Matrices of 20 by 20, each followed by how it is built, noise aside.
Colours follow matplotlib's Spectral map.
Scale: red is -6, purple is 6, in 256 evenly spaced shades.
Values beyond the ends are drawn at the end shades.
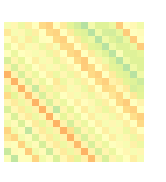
Toeplitz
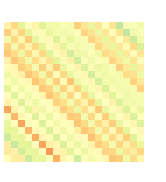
Toeplitz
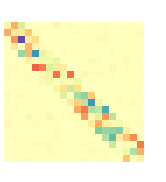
banded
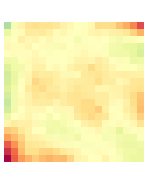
smooth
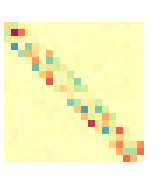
banded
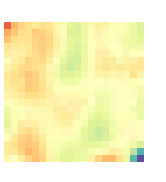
smooth
